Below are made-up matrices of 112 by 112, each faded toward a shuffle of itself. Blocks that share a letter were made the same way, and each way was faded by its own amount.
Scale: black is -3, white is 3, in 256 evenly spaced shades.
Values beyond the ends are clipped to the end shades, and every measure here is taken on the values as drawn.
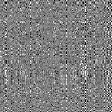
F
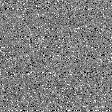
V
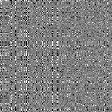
F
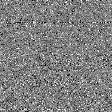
V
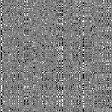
F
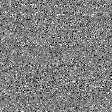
V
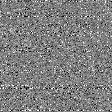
V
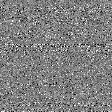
V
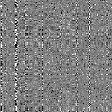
F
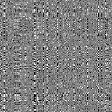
F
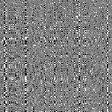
F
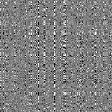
F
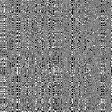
F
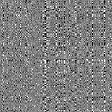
F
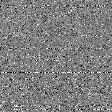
V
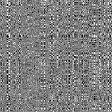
F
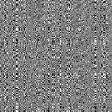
F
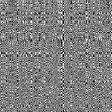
F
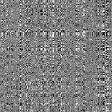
F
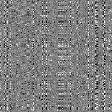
F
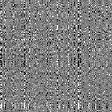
F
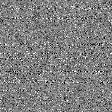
V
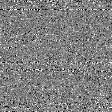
V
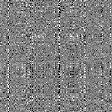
F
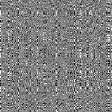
F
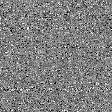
V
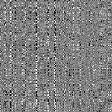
F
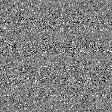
V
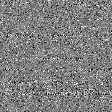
V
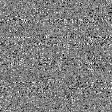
V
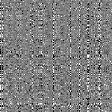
F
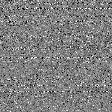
V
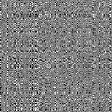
F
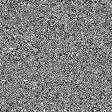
V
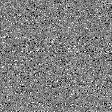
V
